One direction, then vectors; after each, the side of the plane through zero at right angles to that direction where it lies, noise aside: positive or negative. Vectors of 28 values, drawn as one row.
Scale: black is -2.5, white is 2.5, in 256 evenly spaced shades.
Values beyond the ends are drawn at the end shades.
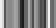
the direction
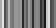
positive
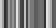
positive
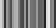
positive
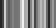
negative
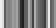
positive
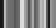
negative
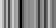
positive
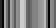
negative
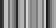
negative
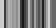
positive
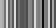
positive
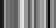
negative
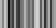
positive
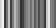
positive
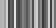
positive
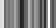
positive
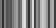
negative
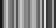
negative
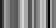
negative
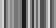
positive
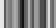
positive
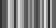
negative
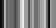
negative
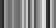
negative
